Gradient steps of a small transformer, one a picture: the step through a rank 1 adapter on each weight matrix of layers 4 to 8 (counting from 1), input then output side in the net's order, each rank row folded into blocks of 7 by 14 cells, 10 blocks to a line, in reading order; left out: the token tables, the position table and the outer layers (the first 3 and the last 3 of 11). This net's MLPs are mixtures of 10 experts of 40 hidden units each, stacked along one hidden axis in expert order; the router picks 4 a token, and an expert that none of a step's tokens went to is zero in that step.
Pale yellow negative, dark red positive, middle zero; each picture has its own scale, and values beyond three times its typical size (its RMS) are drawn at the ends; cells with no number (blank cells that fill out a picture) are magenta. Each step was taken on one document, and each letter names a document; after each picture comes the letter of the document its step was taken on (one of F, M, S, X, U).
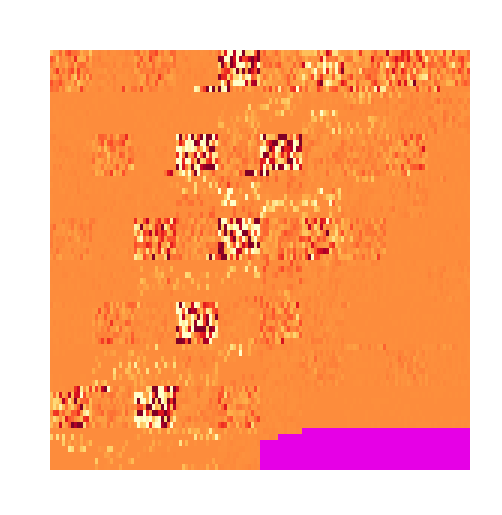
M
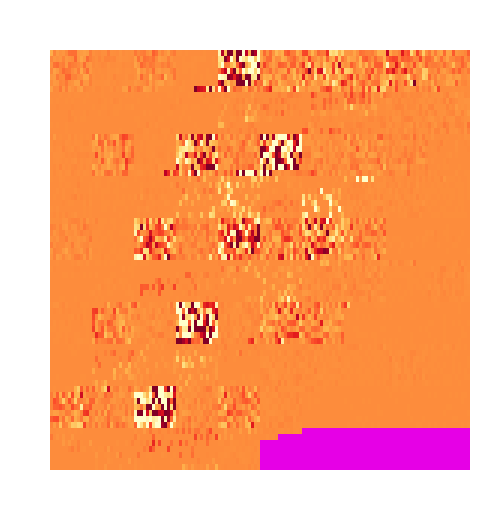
M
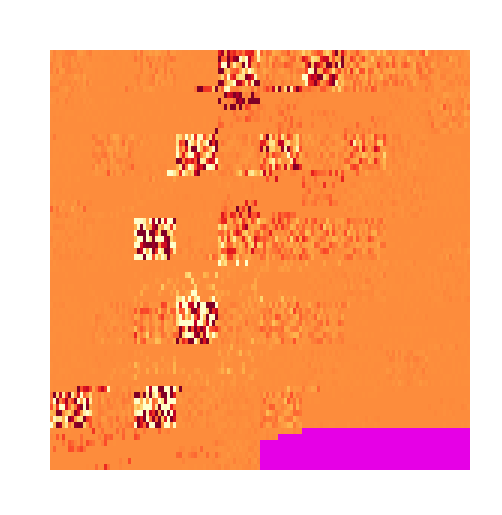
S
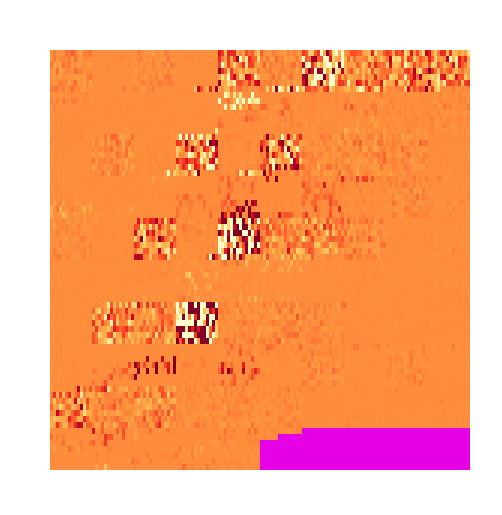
S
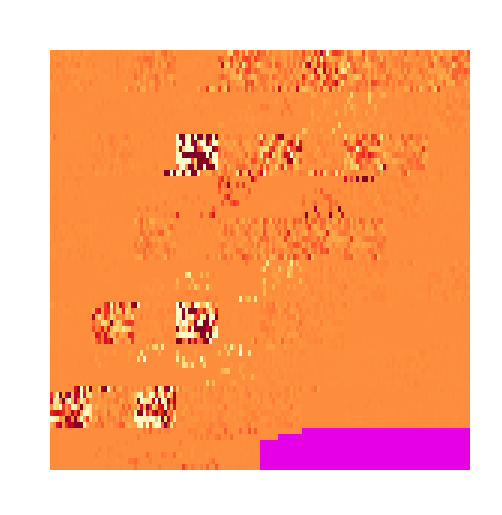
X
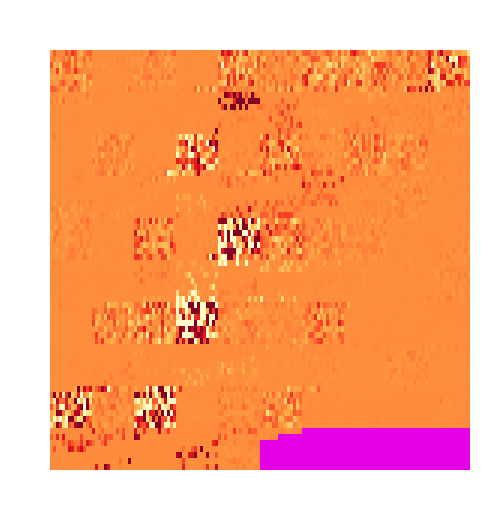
S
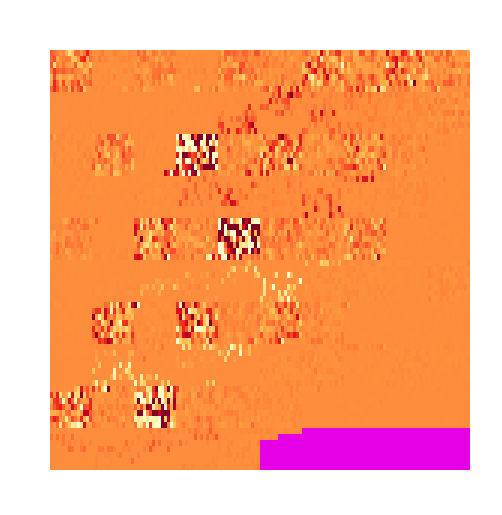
M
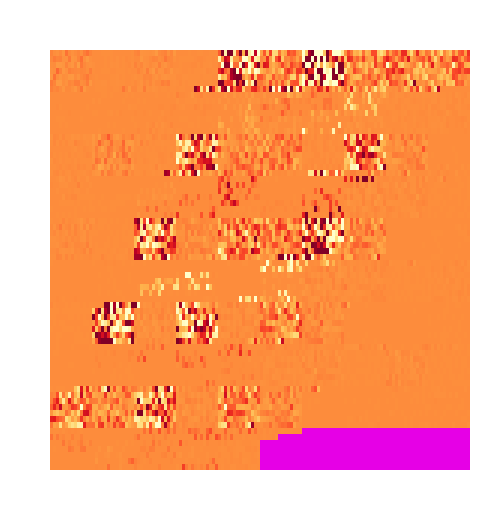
X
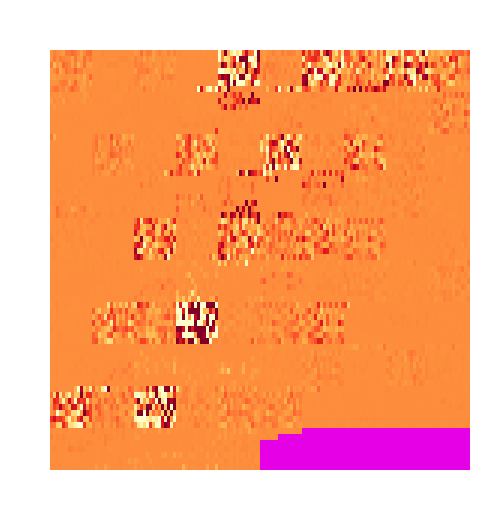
S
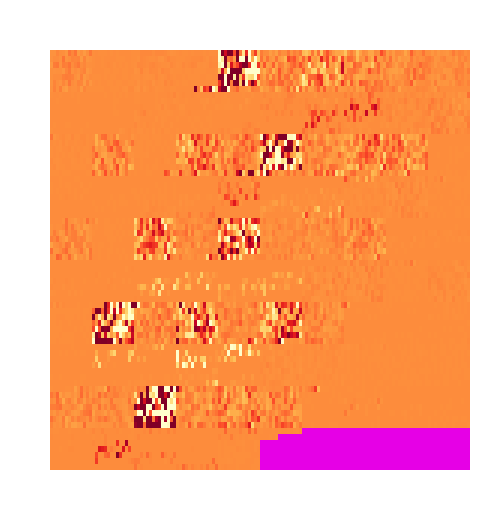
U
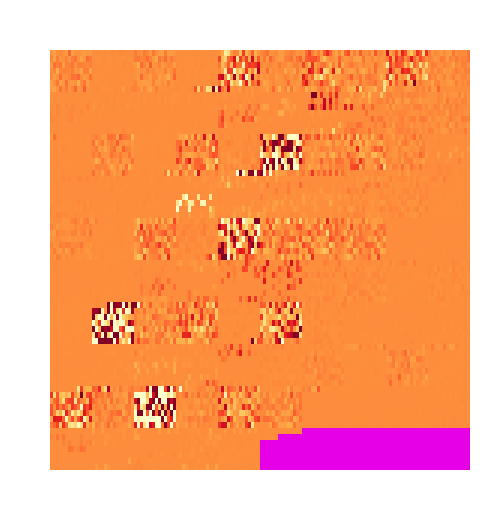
M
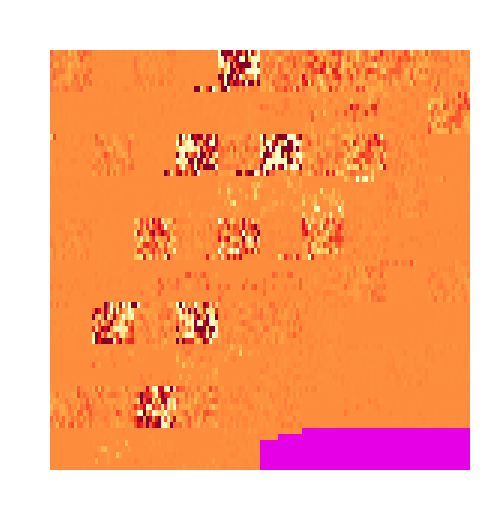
U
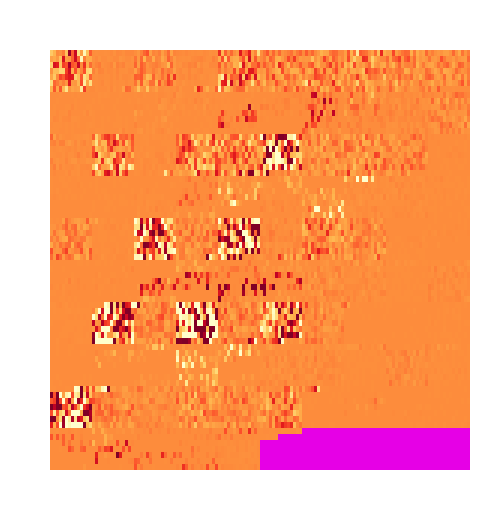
U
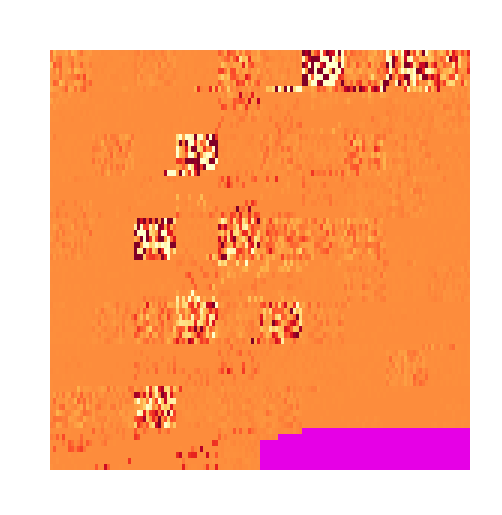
S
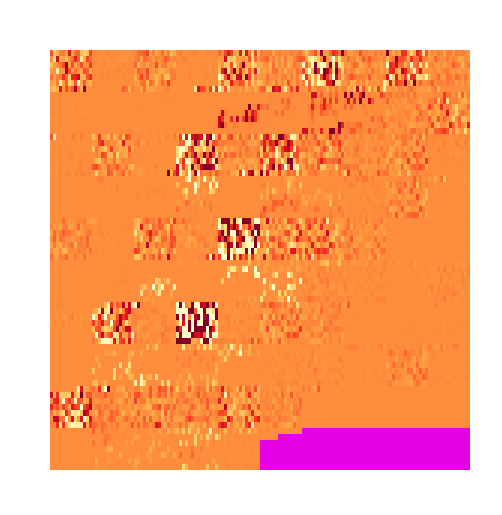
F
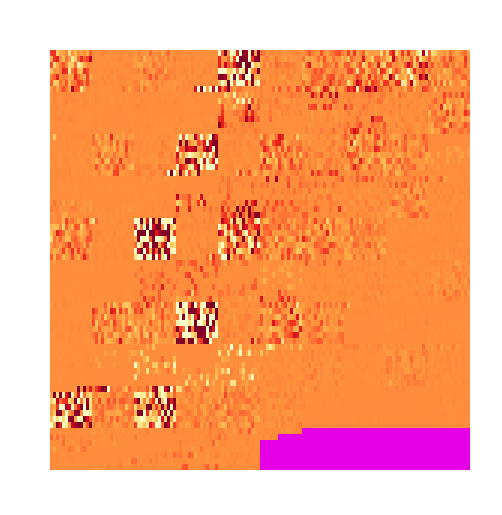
S
